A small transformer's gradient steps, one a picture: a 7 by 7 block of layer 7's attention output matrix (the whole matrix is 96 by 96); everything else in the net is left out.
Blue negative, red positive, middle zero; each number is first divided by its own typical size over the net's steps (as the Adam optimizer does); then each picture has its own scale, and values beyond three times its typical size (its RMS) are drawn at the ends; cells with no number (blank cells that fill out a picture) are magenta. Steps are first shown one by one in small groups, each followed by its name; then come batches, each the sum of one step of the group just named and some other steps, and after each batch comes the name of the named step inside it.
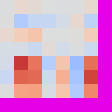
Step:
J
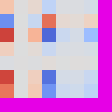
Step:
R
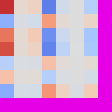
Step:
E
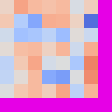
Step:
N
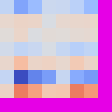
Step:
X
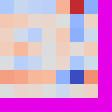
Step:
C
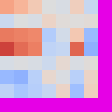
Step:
R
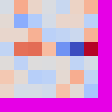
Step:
R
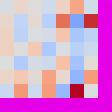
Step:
C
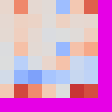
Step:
X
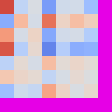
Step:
E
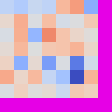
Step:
C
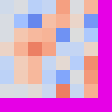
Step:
N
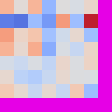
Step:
R
